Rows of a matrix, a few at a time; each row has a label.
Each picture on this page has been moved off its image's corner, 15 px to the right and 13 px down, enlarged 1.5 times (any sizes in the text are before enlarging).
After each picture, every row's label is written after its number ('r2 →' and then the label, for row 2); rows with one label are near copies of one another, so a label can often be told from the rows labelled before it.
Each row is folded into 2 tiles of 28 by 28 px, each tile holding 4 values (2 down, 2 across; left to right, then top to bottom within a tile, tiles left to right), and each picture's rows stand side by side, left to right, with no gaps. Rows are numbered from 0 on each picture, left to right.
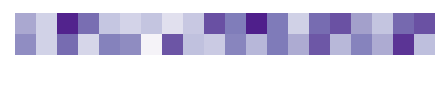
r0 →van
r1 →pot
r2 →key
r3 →van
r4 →van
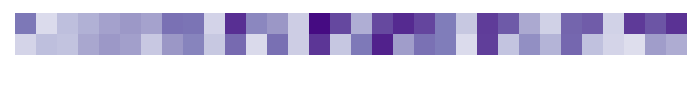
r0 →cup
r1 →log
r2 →van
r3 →van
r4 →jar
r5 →van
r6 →van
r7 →key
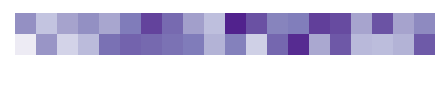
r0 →cup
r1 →jar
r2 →van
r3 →jar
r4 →log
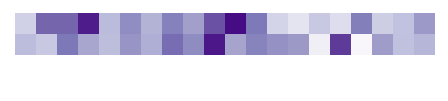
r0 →key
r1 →log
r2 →jar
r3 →pot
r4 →cup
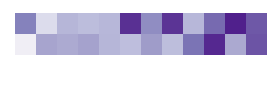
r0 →cup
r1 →key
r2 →jar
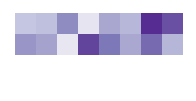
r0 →pot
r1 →van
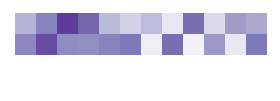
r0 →jar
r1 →pot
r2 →cup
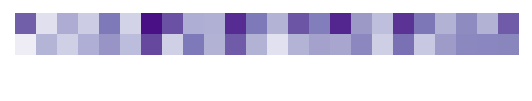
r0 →cup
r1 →van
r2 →van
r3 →key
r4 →van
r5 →log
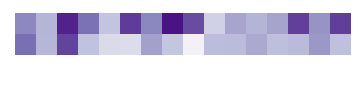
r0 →van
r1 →key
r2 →cup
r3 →key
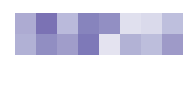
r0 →log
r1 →cup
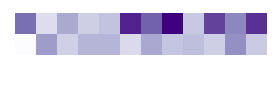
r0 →cup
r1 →key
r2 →key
